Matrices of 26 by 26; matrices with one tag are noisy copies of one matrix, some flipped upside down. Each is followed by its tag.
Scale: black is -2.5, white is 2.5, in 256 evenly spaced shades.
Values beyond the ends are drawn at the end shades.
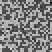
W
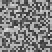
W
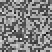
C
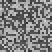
C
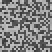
W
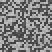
C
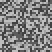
C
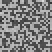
W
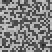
W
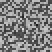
C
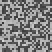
W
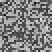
C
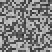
C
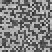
W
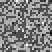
C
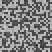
W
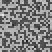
W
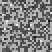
W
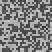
W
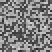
C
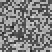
C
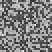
C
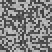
C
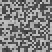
W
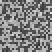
W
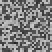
W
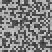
W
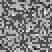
C
